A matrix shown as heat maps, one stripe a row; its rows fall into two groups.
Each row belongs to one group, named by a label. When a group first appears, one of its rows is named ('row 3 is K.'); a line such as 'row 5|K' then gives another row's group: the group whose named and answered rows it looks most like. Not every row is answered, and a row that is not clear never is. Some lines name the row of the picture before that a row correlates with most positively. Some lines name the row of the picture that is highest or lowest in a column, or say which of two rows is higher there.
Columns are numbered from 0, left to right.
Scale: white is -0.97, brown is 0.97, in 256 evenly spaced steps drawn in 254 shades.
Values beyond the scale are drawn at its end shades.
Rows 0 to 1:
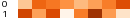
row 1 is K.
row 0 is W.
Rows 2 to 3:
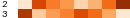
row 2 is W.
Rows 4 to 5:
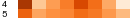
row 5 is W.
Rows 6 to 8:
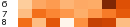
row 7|W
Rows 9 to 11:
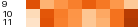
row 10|W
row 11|W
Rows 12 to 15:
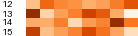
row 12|W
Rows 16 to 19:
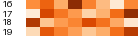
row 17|W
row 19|W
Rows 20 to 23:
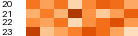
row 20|K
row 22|K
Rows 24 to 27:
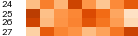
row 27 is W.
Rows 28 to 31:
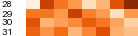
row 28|W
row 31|K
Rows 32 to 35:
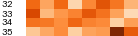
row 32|K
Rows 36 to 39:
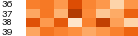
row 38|K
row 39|W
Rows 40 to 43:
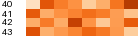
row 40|W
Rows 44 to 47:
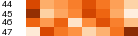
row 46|K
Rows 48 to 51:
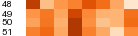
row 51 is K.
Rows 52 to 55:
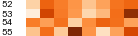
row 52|W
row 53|W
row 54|K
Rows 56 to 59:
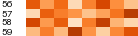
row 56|K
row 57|W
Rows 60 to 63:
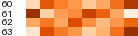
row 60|W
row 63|W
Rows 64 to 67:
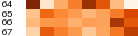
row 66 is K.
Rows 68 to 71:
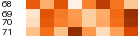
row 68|K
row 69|W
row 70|W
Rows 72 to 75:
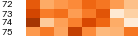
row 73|K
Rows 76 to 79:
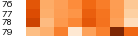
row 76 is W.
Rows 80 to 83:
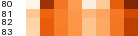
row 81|W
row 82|W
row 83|W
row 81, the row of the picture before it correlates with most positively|79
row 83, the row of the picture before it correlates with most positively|79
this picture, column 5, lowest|80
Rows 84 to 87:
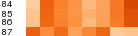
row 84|W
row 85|W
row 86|W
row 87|K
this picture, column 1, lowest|87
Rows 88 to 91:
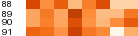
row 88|K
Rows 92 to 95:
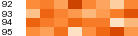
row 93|W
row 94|K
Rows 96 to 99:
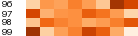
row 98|W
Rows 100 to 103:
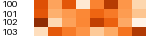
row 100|K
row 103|W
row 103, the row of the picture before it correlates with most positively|98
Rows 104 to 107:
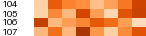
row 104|W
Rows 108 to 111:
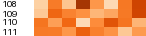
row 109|W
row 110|K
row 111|K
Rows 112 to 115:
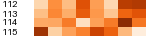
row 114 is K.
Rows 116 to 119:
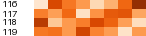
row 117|K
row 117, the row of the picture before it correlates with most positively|114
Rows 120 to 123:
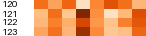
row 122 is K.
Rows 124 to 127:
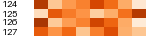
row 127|K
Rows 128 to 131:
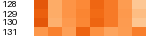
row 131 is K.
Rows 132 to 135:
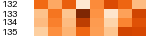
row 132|K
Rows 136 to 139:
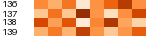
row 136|K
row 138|K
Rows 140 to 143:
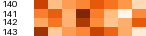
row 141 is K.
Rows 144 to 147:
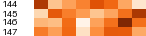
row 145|W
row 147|K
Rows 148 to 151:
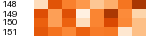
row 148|W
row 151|K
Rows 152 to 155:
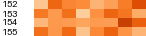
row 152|W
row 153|K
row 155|K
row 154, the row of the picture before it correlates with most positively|148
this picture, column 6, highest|154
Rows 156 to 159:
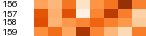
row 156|K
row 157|K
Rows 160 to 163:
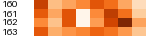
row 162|K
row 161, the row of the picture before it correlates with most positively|157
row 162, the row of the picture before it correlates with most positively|156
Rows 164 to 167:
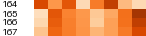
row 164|K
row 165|W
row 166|W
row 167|W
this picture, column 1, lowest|164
